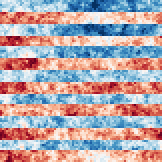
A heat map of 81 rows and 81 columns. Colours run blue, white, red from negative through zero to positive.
Stripes: horizontal, repeating 7 times. Average level on the scale: 50%. Grain: streaks across.
